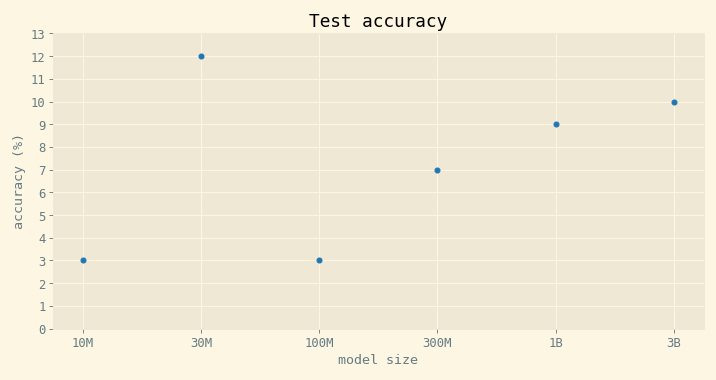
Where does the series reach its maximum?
30M
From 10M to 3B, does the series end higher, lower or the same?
higher
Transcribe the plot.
Title: Test accuracy
x-axis: model size, ticks 10M 30M 100M 300M 1B 3B
y-axis: accuracy (%), ticks 0 1 2 3 4 5 6 7 8 9 10 11 12 13
Values:
3 12 3 7 9 10
